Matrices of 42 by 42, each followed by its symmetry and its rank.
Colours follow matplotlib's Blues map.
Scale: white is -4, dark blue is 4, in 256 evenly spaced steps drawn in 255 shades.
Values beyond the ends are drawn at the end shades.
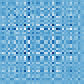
symmetric, rank two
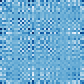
symmetric, rank three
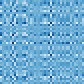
neither, rank two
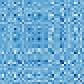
symmetric, rank three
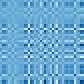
symmetric, rank two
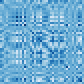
symmetric, rank three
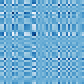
symmetric, rank two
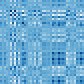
symmetric, rank two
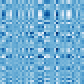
neither, rank two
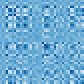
symmetric, rank three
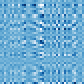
neither, rank two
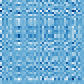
neither, rank two
